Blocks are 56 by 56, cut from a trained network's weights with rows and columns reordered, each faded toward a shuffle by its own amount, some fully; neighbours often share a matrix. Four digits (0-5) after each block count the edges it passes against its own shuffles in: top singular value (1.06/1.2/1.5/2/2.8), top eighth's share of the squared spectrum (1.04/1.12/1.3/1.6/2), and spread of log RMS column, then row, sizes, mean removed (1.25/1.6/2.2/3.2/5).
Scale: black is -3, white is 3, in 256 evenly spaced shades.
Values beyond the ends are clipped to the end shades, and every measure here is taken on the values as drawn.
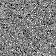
0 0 0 0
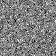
0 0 0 0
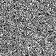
0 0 0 0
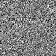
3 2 0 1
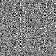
3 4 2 2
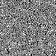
3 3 1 1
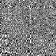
3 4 2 2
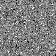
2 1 0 0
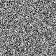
0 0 0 0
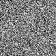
0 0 0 0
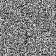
2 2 0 0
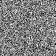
0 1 0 0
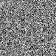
2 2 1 0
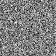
1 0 0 0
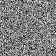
2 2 0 0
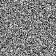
1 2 0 1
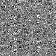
2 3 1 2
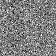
1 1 0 0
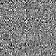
4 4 2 2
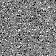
2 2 0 0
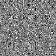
3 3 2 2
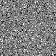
2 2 0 0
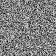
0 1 0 0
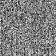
2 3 0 0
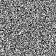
2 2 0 0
